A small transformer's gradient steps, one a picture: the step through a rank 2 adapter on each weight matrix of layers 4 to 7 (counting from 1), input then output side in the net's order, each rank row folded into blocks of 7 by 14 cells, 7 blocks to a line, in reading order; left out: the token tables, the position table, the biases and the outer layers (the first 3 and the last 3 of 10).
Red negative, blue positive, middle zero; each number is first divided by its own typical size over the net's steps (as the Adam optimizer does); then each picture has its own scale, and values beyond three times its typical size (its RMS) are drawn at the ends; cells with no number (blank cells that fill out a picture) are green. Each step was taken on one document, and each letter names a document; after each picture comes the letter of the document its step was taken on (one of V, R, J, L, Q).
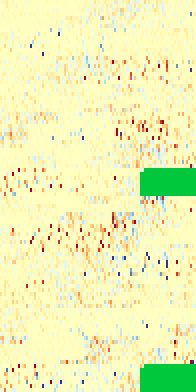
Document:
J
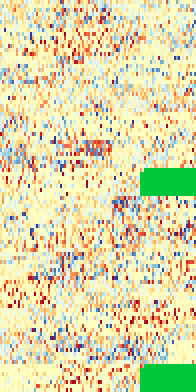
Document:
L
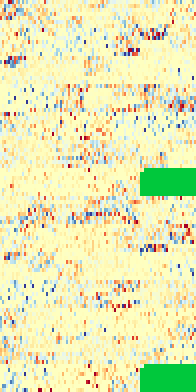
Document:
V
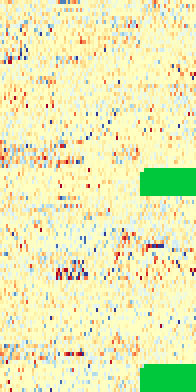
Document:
V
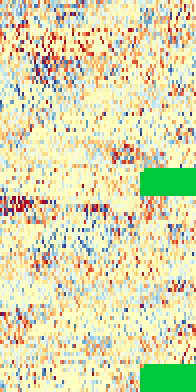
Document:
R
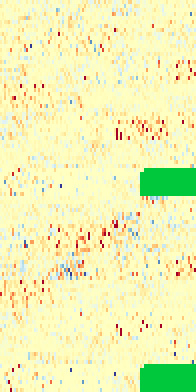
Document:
J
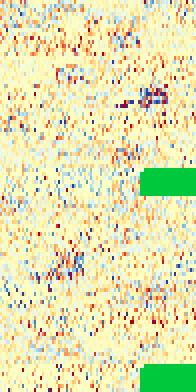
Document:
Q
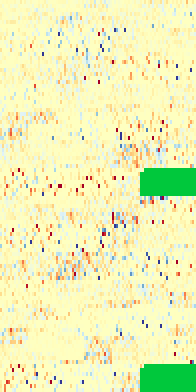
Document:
J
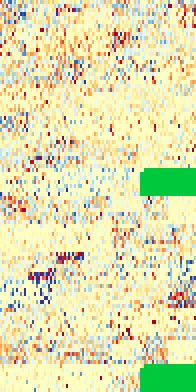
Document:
Q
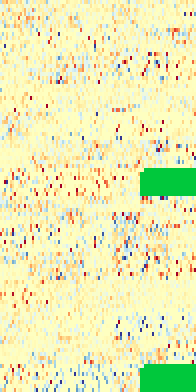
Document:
J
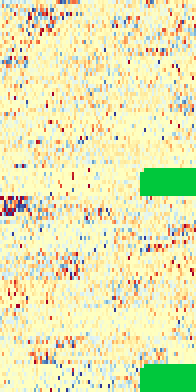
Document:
V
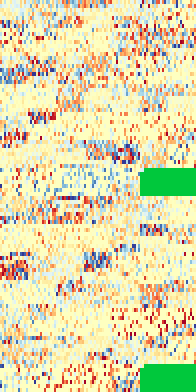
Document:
R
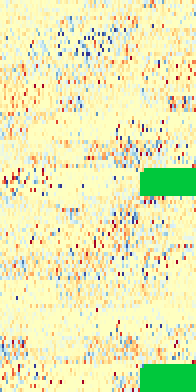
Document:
J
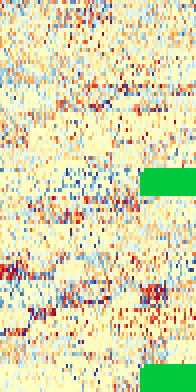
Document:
R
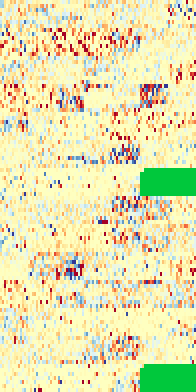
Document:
V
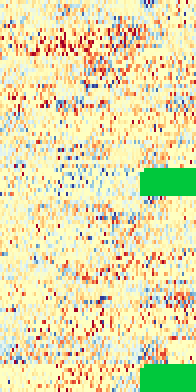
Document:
Q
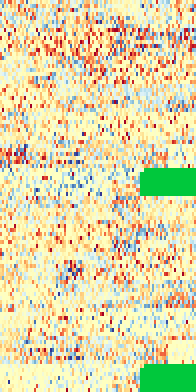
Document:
L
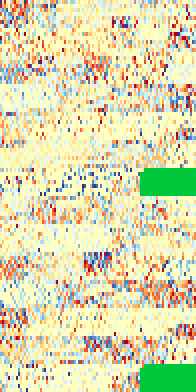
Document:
R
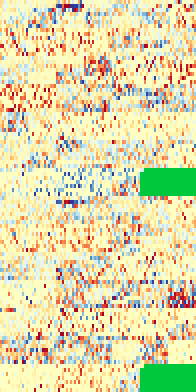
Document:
L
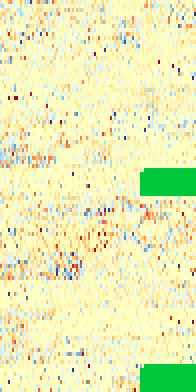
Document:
V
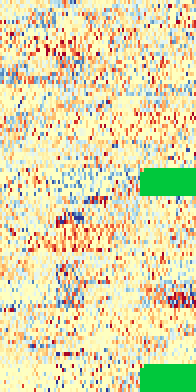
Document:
L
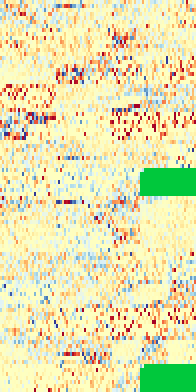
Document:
Q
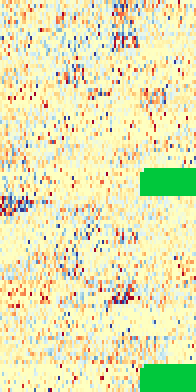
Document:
Q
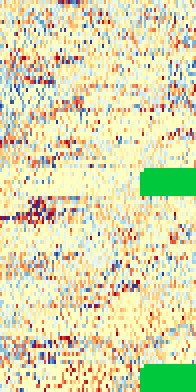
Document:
R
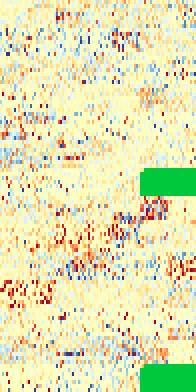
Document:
Q
